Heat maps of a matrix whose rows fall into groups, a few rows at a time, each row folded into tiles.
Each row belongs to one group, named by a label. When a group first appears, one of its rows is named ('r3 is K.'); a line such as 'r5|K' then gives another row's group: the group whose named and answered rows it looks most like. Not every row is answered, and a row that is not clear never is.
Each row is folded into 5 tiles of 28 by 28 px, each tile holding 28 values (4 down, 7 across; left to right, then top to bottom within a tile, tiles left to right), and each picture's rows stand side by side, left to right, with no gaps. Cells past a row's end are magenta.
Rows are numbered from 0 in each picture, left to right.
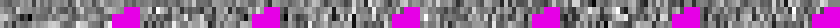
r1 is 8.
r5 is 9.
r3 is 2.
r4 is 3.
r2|9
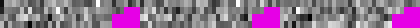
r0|3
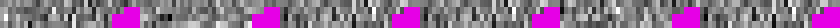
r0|2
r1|8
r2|9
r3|9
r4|3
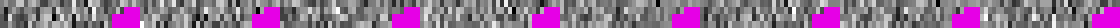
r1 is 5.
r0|9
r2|3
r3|2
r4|5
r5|9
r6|5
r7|2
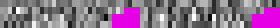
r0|8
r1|2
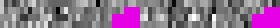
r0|5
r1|2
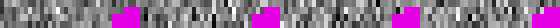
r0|3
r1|9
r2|5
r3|2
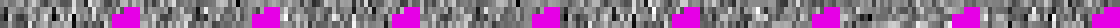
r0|9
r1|5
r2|2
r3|5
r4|9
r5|3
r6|8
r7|2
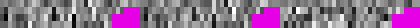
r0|9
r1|9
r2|8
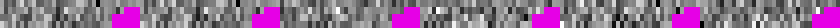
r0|5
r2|3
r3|8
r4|5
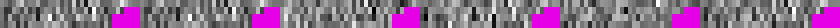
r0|9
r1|9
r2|2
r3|9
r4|3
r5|9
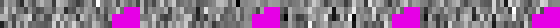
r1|5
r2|9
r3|9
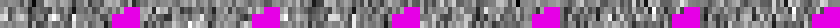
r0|2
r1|8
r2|2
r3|5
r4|9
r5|9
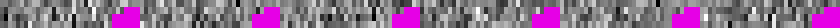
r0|9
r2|2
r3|3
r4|5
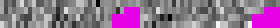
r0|5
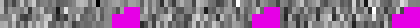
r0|5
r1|3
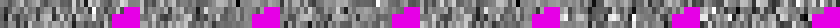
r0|9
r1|5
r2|3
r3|5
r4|2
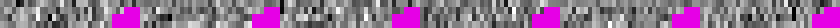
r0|2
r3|9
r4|8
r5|2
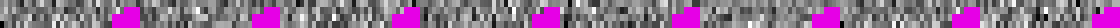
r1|3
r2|2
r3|9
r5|8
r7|5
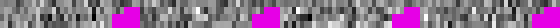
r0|2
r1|3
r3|2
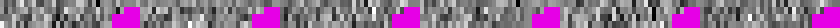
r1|8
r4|2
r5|9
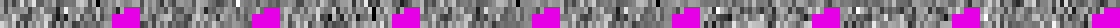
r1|3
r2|2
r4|5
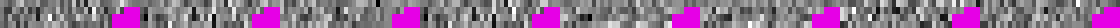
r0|9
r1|9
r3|9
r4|8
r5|8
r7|3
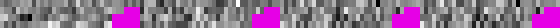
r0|8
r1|3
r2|5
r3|5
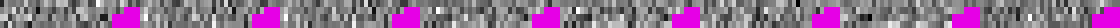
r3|8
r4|8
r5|5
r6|8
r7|9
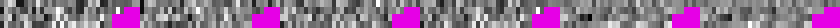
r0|3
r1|3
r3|3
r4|8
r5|8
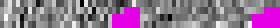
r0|2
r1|8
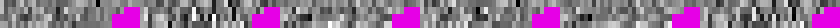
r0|5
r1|2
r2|8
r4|8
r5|2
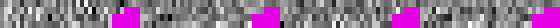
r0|2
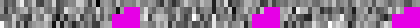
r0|5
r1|2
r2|8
